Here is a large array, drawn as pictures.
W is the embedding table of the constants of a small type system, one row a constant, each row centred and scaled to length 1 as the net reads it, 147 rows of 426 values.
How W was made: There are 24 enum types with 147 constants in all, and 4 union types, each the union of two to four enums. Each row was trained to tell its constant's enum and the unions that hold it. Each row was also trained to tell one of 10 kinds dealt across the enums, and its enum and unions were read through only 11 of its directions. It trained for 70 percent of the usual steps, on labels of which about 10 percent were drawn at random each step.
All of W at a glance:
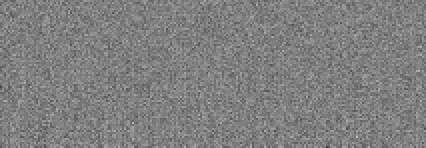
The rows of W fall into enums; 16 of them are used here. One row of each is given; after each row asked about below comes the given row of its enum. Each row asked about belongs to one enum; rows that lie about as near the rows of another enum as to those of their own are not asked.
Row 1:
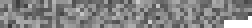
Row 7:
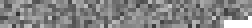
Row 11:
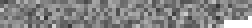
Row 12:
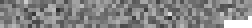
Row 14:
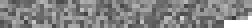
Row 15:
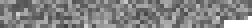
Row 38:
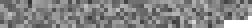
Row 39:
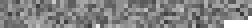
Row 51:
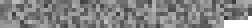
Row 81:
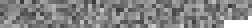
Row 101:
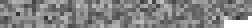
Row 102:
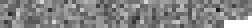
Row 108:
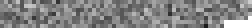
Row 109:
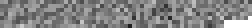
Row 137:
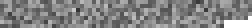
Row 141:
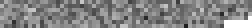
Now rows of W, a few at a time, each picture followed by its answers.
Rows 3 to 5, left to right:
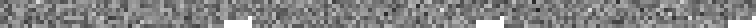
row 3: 11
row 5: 15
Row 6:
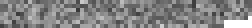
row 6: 141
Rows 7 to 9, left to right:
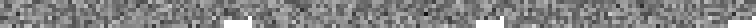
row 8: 39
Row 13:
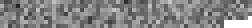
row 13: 38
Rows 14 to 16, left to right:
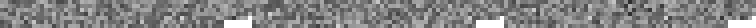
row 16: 38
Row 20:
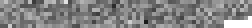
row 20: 39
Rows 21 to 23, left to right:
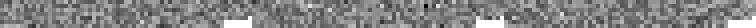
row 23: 108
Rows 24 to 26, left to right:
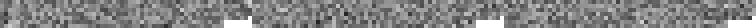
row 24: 51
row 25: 51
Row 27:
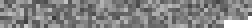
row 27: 12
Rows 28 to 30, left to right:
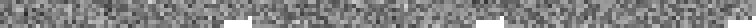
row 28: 81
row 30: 12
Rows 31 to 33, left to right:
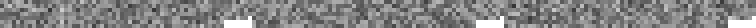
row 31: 108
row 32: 39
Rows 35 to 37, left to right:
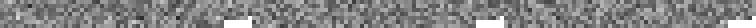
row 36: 15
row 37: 12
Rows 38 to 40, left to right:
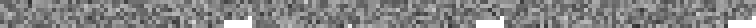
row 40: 14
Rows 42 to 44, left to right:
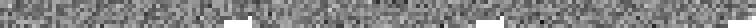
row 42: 1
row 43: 7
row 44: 109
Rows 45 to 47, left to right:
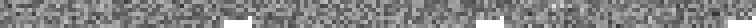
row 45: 101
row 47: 7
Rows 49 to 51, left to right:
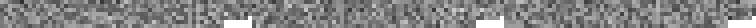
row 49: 141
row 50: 81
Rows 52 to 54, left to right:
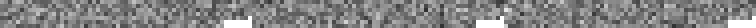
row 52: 51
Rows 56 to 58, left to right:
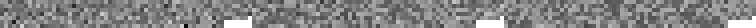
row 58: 39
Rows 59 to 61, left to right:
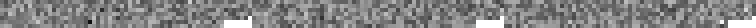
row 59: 7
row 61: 137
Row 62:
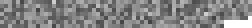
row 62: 39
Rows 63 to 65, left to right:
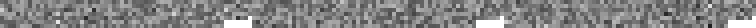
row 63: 101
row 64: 14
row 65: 137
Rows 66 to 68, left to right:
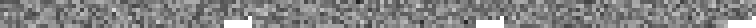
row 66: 12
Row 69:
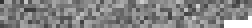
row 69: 15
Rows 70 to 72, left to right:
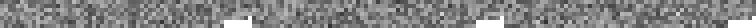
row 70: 12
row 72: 141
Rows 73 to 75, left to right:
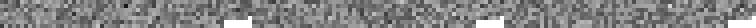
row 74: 81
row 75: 14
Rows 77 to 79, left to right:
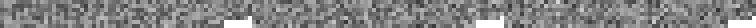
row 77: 14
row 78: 51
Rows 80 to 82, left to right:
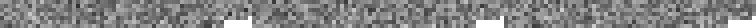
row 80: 39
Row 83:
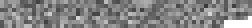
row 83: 1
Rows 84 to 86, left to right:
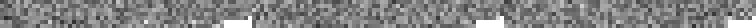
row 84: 7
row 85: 11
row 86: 7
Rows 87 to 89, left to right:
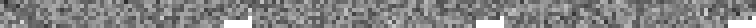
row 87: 38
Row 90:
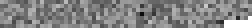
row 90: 137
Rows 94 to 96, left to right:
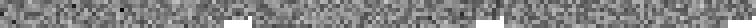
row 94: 109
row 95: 38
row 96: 109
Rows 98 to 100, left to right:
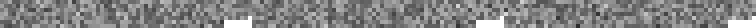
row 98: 15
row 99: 14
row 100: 12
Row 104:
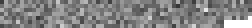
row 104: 102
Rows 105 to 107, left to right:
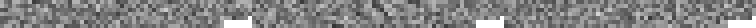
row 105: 51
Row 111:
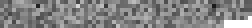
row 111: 11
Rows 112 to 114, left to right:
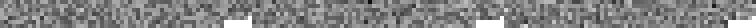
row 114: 102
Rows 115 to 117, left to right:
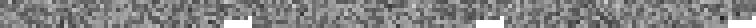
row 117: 11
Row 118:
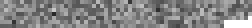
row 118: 137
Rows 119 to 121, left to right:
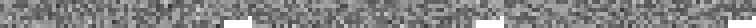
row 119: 137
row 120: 108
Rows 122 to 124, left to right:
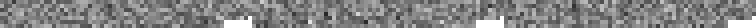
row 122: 51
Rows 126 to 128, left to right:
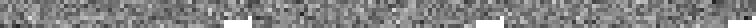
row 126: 141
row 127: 7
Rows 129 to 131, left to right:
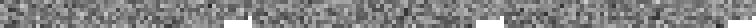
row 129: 15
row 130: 108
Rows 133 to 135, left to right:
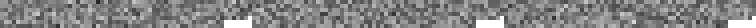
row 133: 14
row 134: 15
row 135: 141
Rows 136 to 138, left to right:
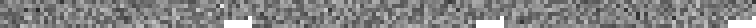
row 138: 109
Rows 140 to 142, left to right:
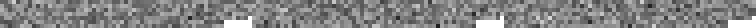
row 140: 101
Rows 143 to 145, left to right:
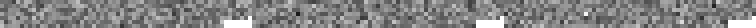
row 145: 102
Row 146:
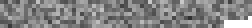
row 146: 101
